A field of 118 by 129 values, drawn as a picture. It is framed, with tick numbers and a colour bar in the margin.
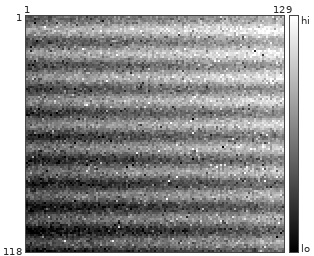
Ninth with the lowest average: bottom left. Mirror symmetry: none. Histogram: bell-shaped. Average level on the scale: 50%. Ninth with the highest average: top right. Stripes: horizontal, repeating 10 times. Slope: up to the top right.
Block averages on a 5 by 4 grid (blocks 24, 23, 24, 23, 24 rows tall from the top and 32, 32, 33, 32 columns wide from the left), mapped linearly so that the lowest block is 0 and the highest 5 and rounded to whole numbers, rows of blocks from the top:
3 3 4 5 / 2 3 4 4 / 1 2 3 4 / 1 1 2 3 / 0 1 2 2
